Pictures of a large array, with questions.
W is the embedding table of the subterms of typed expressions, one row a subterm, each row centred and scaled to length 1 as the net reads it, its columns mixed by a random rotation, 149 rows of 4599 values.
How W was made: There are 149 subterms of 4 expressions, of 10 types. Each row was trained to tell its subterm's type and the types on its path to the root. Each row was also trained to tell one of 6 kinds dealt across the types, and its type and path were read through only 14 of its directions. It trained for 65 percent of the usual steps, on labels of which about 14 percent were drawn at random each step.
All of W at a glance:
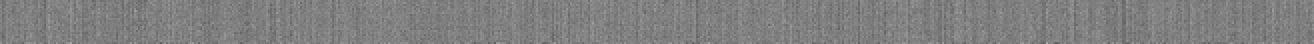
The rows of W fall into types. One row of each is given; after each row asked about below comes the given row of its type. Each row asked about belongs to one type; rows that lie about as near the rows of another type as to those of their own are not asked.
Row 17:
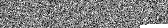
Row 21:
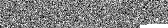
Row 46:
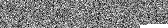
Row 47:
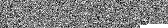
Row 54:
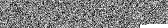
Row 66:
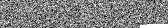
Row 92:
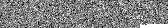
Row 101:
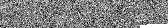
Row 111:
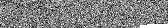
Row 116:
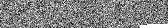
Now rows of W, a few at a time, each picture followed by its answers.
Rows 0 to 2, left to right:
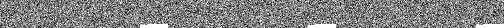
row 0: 92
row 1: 111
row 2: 66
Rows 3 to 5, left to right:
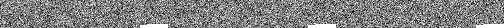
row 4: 116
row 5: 101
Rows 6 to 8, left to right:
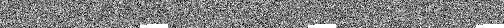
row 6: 66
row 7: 111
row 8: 66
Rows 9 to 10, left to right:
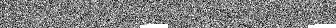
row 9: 17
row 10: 111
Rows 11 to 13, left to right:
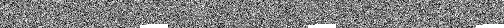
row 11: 111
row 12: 101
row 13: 54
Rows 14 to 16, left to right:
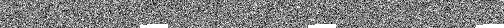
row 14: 101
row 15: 17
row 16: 66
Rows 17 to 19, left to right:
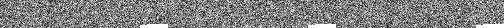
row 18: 92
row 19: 92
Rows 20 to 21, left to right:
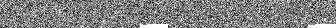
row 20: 47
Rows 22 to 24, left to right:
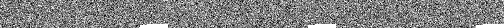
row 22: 66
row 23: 101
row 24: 21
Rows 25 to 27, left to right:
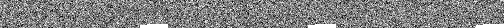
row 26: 111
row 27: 111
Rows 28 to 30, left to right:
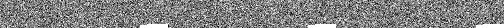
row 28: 21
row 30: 46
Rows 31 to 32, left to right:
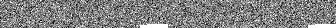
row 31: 47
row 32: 54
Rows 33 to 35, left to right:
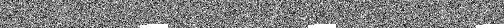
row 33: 101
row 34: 21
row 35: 21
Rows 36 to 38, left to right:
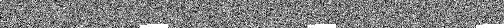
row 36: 47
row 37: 46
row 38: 17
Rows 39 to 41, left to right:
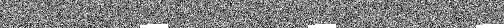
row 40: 116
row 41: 17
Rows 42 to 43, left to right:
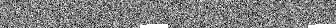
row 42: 111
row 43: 111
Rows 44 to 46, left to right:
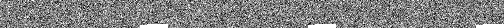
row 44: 21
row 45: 46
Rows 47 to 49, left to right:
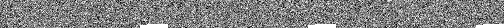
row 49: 66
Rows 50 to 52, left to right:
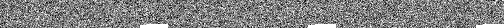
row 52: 54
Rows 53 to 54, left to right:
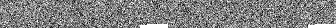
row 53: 101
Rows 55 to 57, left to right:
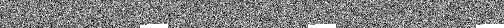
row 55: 92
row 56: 92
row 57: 54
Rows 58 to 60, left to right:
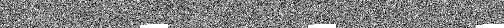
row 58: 116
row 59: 46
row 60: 21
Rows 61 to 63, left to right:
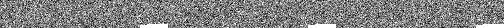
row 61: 92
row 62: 54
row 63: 21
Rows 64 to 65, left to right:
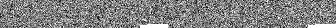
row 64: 47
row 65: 92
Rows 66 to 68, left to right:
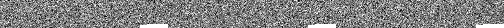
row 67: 17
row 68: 111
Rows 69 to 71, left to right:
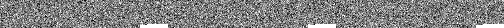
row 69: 92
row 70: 101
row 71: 47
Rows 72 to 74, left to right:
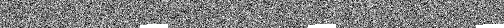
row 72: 66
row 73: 54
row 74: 111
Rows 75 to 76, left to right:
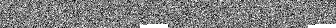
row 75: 47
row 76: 101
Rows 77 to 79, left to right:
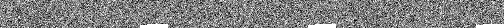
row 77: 54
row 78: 66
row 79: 54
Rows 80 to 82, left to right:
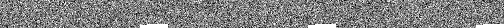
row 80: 111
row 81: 17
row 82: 66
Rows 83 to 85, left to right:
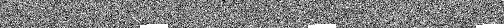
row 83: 54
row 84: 47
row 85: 116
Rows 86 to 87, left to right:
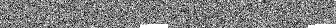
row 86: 66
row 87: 54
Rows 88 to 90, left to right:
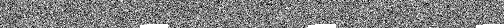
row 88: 111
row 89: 46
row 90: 66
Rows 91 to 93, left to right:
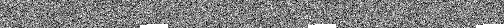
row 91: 46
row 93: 116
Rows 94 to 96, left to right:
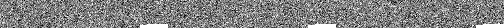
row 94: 54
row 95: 21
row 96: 47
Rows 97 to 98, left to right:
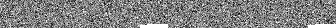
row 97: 92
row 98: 46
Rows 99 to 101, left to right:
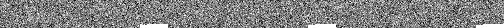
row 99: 92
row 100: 92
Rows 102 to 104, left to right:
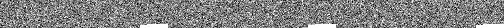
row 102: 92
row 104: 116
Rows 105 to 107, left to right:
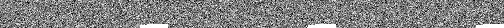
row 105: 101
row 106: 66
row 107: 17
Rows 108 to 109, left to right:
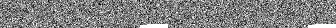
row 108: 46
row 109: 21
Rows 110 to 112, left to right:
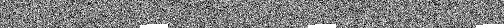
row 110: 111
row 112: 46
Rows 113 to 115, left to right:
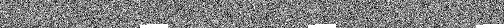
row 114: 46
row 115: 66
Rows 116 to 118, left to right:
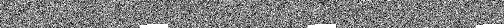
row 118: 54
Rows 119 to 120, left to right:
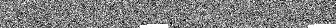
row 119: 54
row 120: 116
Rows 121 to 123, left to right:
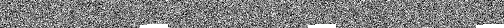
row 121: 21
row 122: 101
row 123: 54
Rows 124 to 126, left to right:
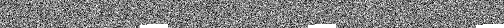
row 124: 111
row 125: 17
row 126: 111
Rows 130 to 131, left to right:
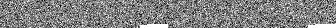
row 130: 47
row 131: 92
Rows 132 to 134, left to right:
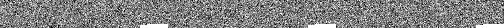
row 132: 101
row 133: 21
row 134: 92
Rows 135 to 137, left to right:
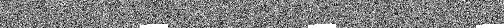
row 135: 111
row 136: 47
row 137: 17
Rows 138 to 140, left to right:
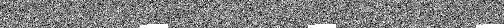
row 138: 46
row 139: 116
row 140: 66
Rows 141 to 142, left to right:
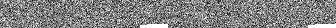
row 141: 46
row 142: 17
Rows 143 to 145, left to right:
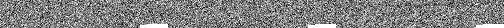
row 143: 21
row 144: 92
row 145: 46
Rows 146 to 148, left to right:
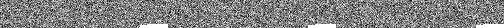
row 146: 66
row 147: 47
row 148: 101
